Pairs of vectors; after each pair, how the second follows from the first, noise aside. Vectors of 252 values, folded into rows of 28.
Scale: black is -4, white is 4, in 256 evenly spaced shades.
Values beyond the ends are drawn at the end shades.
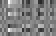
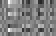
copied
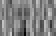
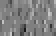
partly zeroed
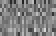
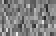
shuffled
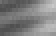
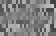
sign-scrambled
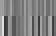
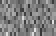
shuffled
